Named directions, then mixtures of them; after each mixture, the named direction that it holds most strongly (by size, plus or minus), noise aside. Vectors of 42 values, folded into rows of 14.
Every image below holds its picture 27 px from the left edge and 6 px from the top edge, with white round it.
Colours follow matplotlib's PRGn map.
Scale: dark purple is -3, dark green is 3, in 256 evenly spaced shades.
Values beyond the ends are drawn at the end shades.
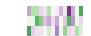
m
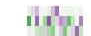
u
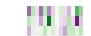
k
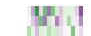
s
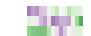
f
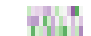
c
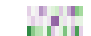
c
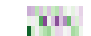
s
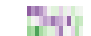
f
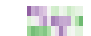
f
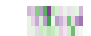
s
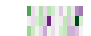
k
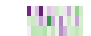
k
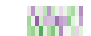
s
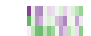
k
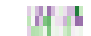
k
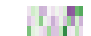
m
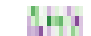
f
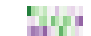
f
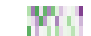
s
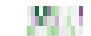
s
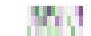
s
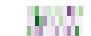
m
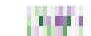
m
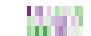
f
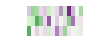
m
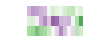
f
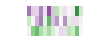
k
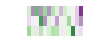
s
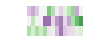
f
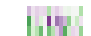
u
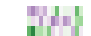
f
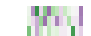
s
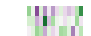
s
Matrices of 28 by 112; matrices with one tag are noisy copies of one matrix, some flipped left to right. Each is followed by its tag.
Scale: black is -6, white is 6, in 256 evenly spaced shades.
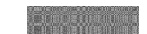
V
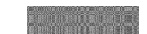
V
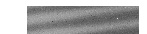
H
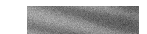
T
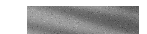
T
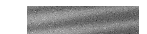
H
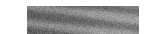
H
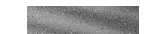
T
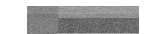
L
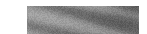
T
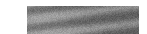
H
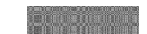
V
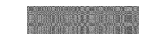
V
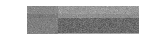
L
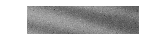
T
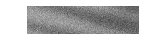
T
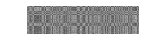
V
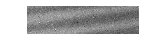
H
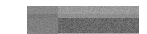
L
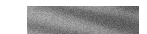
T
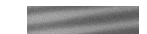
H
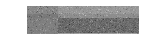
L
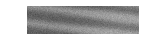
H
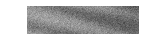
T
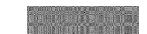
V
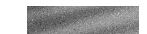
T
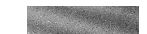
T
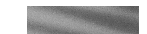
T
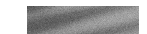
T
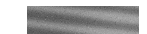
H
